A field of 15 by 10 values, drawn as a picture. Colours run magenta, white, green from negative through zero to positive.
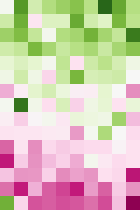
The field climbs toward the top. The ninth with the highest average is the top right. The bottom middle is the smoothest part.
